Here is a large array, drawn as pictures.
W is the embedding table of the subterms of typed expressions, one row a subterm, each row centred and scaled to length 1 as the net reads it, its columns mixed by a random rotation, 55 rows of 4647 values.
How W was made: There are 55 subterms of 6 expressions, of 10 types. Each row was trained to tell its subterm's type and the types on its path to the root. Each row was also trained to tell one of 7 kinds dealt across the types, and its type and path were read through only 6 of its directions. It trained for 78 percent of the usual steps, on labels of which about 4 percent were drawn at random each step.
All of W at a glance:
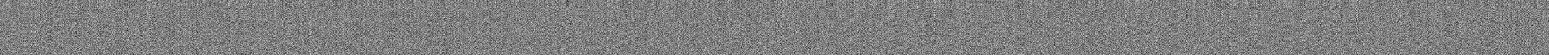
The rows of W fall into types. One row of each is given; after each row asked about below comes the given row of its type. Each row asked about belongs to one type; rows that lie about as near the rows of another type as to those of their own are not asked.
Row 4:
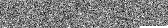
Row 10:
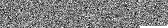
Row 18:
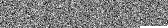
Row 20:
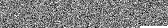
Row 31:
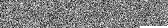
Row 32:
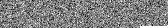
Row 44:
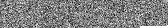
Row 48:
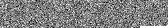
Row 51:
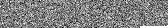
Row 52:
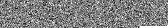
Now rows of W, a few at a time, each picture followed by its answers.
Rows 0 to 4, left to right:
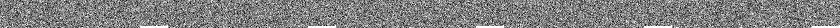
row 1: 48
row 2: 10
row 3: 44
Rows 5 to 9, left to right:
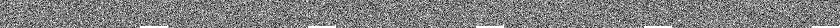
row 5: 44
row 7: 10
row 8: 20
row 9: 32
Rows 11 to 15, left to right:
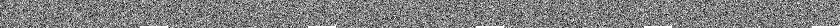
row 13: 20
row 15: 10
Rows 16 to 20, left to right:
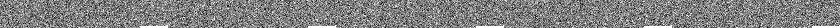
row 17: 51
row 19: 4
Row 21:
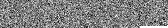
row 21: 20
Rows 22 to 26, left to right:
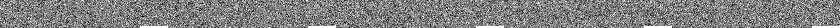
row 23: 48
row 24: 31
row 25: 31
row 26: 51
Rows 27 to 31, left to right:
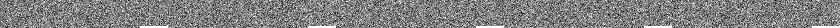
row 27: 32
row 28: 4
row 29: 51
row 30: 4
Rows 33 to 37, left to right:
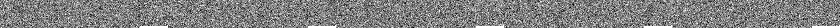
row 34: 51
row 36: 31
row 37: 48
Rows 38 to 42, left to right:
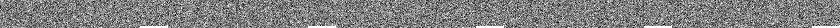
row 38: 4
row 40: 20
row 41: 20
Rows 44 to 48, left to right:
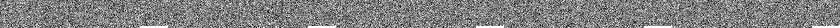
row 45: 18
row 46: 48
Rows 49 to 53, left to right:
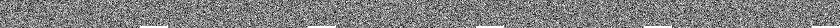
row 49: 10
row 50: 4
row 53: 31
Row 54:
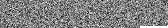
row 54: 32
